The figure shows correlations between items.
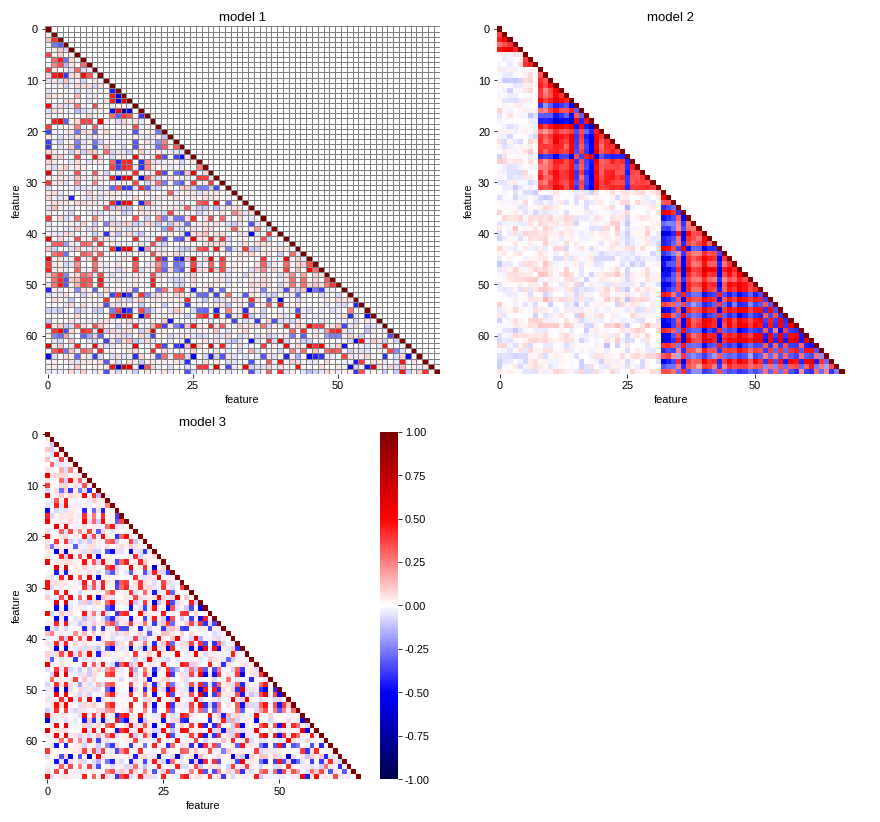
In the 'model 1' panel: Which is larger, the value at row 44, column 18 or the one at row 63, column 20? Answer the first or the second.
the first
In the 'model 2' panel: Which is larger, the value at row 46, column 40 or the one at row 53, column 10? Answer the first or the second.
the first
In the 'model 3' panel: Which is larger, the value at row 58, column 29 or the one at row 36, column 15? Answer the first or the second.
the first
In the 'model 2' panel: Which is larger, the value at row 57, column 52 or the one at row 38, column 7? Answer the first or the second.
the second
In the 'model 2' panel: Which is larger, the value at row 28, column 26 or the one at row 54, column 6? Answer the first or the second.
the first
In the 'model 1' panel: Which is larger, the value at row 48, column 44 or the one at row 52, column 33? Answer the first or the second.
the first
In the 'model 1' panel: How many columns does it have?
68
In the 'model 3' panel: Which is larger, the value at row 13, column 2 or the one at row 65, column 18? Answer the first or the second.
the first
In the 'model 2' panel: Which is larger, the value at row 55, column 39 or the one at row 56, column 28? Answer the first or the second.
the first
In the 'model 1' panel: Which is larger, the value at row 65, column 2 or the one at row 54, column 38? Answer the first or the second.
the second
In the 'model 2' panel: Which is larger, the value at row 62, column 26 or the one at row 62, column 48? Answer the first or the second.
the first
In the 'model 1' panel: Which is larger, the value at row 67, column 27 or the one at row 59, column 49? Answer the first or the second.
the second
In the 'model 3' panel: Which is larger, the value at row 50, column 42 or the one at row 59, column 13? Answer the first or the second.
the first
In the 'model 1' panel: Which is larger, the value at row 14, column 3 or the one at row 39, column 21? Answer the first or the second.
the second
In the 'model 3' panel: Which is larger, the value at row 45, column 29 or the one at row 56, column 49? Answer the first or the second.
the first
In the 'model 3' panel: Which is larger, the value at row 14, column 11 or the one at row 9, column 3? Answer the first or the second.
the second
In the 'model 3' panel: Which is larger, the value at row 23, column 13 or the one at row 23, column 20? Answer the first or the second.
the second
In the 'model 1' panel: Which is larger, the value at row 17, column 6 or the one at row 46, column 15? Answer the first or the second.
the second
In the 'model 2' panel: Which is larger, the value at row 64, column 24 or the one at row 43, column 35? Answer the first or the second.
the first
